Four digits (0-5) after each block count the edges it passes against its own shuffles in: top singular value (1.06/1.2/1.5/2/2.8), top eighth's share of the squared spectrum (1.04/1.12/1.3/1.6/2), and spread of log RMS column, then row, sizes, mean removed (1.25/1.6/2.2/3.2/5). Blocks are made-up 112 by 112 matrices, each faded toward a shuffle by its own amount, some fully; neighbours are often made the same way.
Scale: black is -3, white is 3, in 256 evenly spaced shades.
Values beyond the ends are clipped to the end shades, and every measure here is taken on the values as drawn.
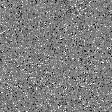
2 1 0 0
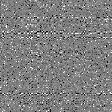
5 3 2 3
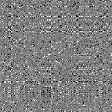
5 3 2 3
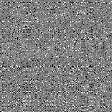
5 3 2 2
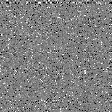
4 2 1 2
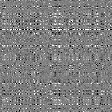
5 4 3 4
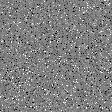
2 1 0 0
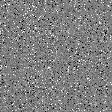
3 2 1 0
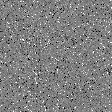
1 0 0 0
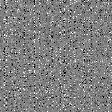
4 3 3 1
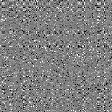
5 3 2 3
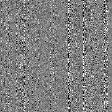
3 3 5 0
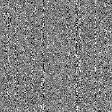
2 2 4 0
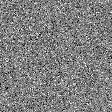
0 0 0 0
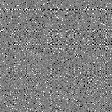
5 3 2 2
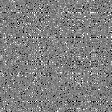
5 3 2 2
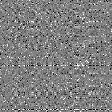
5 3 2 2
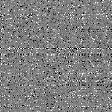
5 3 2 2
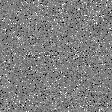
3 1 0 1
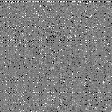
5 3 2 2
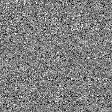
1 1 0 3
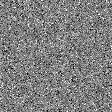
0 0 0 0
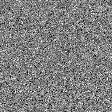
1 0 0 2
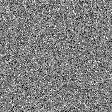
0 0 0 1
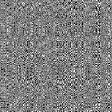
5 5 4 3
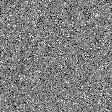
2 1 0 0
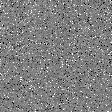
2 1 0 0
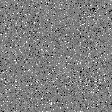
3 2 1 1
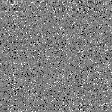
4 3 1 2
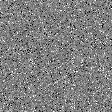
0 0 0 0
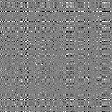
5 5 4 4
